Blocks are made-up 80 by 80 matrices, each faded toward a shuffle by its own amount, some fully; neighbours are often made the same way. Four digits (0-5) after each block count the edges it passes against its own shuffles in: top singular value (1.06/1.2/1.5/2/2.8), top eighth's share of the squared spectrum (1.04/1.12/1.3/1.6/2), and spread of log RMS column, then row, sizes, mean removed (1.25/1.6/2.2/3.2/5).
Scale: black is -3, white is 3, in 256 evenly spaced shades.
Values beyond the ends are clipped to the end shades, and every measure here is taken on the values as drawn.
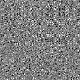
4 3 2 2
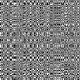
5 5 4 4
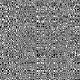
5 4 3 3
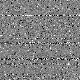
2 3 0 3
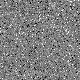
0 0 0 0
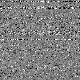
2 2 0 3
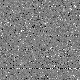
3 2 0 2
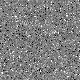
0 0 0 0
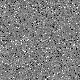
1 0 0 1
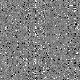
4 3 2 1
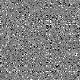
4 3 2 2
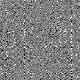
4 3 2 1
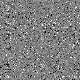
3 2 1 1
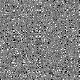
3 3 2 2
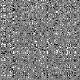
4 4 3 2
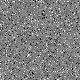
0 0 0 0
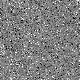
0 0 1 0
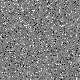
0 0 0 0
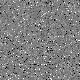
2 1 0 0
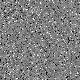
1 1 0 0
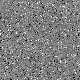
0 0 0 0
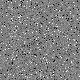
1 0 0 0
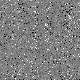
2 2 1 1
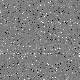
2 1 0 1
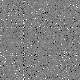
3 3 1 1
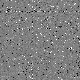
2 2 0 0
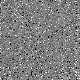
3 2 1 1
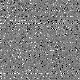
2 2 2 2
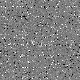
1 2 0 2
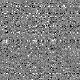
4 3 2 3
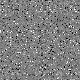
3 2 0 1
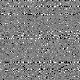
4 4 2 3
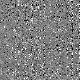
2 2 3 2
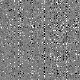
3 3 3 2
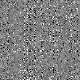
2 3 3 2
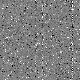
2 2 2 0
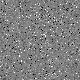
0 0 0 0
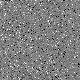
0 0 0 0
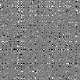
4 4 3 3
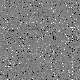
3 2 1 0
